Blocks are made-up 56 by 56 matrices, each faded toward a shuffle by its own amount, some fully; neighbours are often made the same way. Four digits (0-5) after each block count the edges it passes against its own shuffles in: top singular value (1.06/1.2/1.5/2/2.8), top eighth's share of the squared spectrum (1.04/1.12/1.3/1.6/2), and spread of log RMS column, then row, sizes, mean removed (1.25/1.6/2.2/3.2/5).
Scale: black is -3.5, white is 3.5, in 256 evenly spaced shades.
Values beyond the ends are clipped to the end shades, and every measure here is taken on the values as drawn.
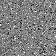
1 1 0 0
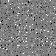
2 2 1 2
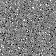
0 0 0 0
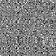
4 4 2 2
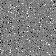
2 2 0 0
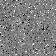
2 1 0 0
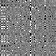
4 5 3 2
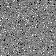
1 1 0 0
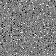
3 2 0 0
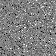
0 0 0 0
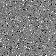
1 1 0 1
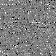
2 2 0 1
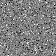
1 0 0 0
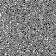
3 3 0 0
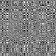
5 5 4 3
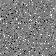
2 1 0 0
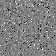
2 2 0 0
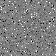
1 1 0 0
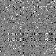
4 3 2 2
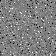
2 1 0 0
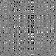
4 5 3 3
